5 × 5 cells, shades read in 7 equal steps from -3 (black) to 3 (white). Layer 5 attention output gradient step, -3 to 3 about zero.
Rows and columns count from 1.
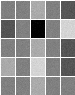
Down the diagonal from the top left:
0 0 1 0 0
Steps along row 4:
down up down down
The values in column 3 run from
-3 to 2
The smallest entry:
-3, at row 2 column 3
